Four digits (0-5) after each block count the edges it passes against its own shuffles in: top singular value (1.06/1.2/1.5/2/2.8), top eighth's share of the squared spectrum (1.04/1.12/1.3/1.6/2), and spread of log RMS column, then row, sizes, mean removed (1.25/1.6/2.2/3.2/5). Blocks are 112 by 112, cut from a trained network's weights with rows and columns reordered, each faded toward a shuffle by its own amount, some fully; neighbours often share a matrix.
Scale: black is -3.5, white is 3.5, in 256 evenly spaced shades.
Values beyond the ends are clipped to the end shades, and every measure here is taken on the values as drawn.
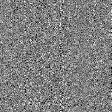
3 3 3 1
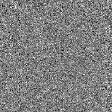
3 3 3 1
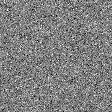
0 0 0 0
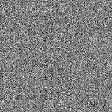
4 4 2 2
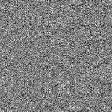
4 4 2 2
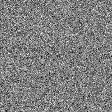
2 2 0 0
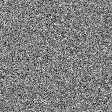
1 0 0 0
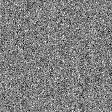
1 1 0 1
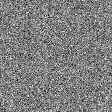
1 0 0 0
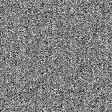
1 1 0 1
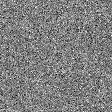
0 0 0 0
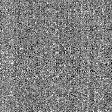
3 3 0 3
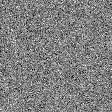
0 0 0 0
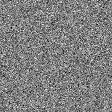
1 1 0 0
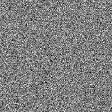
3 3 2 1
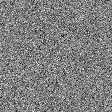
0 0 0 0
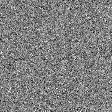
1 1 0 1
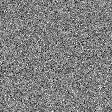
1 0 0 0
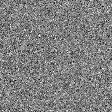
1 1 0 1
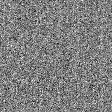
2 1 0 1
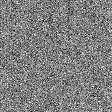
1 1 0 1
